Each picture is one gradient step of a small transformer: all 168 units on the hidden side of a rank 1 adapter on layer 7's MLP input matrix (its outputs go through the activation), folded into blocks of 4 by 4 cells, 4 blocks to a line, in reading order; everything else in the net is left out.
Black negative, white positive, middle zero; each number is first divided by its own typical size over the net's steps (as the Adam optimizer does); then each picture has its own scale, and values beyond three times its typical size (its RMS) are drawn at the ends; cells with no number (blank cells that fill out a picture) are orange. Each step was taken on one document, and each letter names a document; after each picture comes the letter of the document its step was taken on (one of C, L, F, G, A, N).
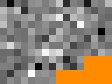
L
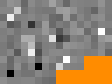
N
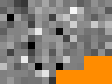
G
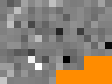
N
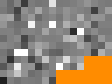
N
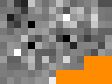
G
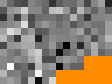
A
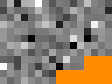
G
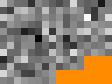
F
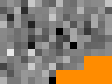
G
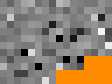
N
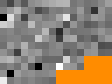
N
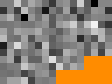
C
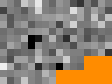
G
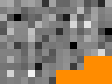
L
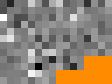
L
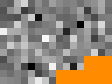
A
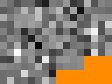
C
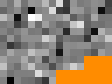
A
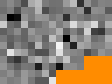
G
